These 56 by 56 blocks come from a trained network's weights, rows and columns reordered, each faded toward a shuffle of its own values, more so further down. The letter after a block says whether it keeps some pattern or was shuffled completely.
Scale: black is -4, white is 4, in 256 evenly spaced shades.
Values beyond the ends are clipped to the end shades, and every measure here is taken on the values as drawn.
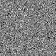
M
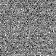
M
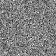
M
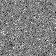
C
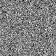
C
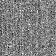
M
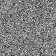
C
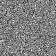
C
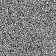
C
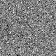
C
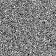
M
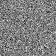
C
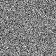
C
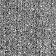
M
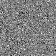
C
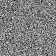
C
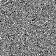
C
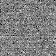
M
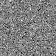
C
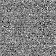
M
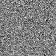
M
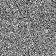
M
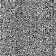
M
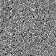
M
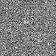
M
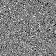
C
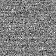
M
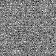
M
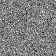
C
